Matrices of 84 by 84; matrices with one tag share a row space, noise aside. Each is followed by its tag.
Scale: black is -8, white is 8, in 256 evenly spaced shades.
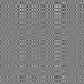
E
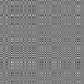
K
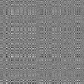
K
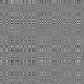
K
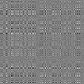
K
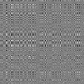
K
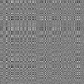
K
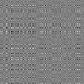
K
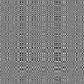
E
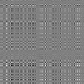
K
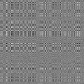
K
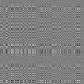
K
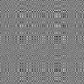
E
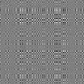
E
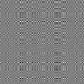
E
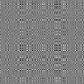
E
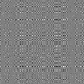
E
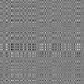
K
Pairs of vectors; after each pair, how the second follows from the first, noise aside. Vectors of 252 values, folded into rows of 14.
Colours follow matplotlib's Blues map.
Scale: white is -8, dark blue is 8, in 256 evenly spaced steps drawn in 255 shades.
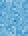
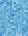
reversed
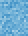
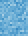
reversed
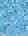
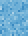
reversed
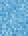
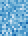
scaled up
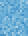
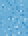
partly zeroed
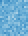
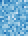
scaled up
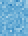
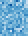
scaled up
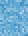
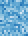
scaled up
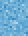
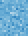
reversed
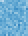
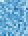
scaled up
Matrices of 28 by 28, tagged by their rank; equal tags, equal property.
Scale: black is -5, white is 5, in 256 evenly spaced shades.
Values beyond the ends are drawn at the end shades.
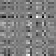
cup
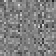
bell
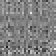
bell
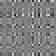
cup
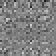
bell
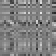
cup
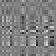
cup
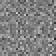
bell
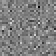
bell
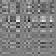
cup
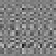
cup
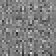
bell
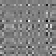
cup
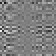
cup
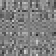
bell
